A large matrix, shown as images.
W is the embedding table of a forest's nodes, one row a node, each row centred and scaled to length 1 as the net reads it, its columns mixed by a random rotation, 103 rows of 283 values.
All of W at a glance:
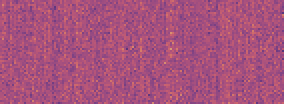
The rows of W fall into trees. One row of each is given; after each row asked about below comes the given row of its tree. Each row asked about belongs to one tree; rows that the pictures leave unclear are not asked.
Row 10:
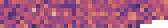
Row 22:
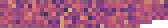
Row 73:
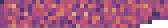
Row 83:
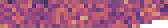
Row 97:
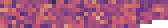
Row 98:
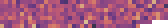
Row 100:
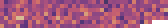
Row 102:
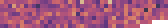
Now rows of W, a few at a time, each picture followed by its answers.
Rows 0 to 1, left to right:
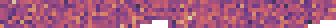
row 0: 10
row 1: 100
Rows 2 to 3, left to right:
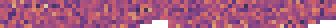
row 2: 10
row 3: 73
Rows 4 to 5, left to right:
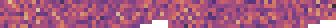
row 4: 22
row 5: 83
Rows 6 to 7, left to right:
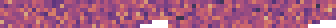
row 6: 22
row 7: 97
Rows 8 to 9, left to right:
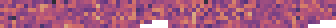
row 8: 97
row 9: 22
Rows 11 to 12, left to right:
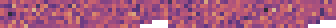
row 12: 73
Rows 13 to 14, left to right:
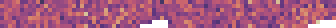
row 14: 102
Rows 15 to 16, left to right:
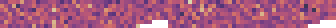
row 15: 98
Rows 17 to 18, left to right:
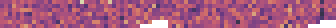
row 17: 102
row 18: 73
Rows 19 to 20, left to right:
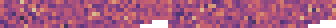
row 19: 10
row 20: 10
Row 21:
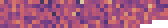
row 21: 102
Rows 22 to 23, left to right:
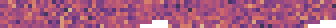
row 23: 98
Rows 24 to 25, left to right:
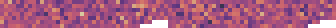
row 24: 22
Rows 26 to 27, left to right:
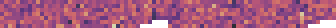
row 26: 73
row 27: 10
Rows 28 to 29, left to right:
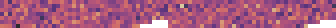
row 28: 83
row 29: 98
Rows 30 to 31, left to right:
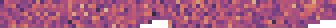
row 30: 73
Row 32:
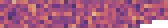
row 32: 10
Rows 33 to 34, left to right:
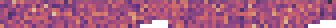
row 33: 10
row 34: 73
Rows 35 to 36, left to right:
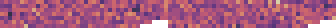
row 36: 102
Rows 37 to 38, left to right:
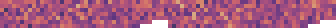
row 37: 22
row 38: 22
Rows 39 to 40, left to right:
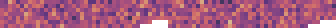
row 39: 22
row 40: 22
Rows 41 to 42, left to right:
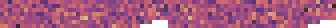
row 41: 83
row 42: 83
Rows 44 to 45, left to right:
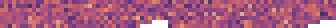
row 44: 98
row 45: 73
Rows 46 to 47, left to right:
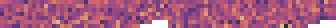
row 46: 83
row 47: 73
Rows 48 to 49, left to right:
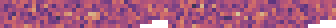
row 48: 10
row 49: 10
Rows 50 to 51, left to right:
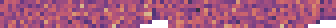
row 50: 73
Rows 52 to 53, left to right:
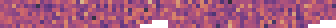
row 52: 102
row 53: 22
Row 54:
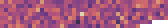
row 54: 22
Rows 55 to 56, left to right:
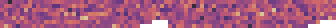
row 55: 83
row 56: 10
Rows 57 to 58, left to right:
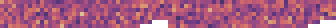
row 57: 22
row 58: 97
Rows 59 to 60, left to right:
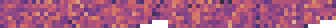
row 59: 73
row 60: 22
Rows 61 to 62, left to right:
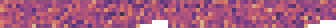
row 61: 98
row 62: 98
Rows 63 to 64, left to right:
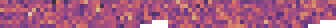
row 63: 97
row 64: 22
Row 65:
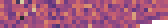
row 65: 10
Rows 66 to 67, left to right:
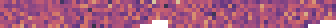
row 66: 98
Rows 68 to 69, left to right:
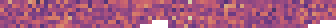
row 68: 22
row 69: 100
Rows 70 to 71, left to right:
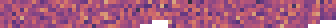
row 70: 83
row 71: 73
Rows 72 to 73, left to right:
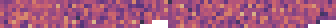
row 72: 100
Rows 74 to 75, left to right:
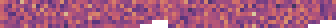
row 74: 10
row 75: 73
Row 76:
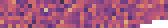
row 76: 22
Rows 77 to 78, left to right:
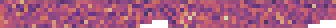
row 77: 98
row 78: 100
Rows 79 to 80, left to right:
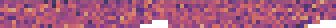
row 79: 97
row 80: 98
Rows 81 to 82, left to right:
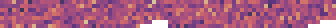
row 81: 98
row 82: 97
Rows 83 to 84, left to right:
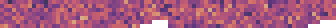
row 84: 97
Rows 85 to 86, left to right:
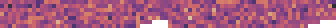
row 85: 98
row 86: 83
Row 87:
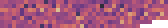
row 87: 97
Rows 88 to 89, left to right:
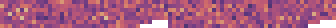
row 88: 83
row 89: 97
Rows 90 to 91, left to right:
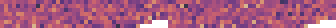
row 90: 98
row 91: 98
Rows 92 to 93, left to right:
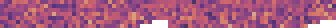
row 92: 10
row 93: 83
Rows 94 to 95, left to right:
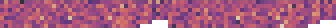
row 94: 73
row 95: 73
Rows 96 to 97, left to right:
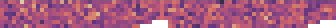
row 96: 10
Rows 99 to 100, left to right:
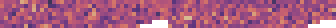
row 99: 10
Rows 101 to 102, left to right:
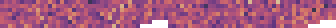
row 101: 73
